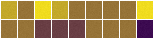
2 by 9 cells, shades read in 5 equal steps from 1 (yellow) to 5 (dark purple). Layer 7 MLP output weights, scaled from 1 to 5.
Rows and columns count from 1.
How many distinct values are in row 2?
3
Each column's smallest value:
2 3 1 2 3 3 3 3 1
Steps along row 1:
up down up up same same same down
